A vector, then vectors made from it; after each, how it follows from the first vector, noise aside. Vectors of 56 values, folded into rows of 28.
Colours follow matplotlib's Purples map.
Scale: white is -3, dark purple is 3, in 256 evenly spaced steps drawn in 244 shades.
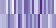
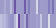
partly zeroed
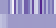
partly zeroed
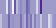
partly zeroed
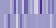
partly zeroed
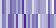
wrapped around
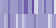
partly zeroed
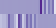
partly zeroed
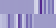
partly zeroed
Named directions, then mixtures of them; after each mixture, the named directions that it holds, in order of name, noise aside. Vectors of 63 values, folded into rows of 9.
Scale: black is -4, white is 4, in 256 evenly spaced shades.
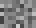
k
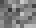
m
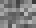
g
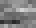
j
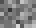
k, m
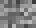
g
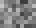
m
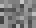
k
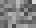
g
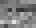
j, m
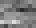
j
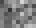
m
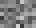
k, m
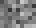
m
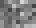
m
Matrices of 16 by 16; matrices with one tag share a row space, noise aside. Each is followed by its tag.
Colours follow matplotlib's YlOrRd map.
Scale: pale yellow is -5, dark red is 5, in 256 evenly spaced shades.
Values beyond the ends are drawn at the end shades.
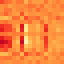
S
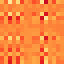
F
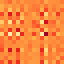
F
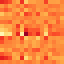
S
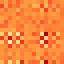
F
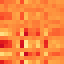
S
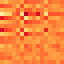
S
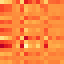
S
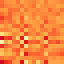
S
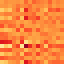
S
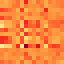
S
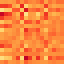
S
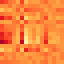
S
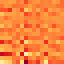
S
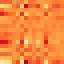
S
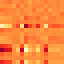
S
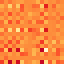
F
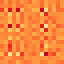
F
